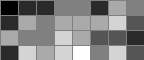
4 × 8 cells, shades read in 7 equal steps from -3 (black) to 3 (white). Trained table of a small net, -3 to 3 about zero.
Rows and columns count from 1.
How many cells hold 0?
7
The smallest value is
-3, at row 1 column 1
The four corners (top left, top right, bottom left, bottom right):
-3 0 -2 -1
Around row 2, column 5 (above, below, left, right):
0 1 1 1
